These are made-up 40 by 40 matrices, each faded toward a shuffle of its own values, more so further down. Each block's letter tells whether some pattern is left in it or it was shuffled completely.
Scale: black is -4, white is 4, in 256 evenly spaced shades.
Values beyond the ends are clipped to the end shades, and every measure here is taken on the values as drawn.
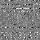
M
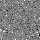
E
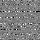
M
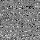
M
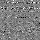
M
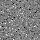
E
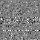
M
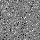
E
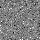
E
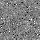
E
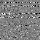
M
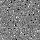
E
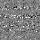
M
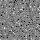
E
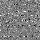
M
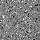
E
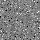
E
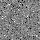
E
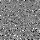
M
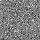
E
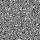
E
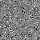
E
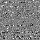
M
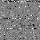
M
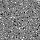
E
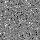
E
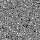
E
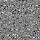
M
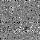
M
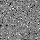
E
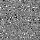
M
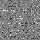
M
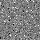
E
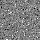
E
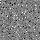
E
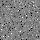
E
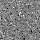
E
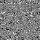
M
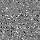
M
